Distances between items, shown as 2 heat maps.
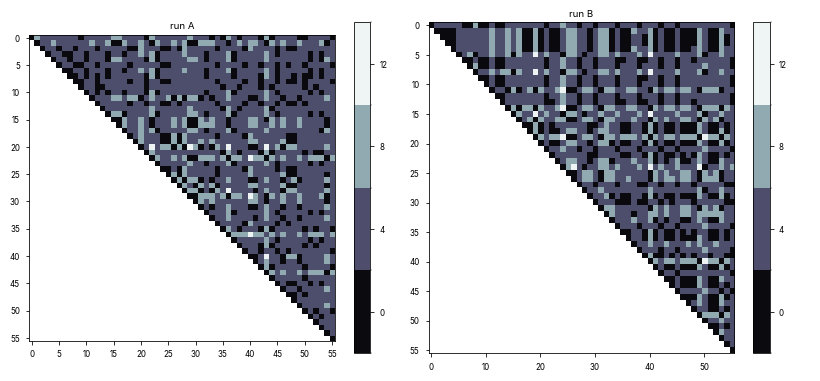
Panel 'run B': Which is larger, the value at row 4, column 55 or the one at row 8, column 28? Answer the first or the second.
the first
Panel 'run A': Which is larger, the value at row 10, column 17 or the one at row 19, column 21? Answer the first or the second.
the second
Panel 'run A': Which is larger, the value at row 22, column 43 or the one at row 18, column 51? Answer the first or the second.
the second
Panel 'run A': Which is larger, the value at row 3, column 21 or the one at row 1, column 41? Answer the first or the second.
the second
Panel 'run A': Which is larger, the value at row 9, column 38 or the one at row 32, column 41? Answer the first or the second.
the second
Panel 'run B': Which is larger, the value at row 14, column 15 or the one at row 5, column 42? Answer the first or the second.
the first
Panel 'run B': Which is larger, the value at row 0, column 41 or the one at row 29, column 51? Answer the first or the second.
the first
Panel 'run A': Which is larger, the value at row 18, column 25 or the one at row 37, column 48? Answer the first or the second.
the second
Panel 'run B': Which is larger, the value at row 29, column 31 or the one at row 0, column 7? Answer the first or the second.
the first
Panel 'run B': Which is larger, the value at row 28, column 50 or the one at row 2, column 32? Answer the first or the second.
the second
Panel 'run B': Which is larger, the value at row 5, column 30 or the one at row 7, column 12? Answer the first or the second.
the first
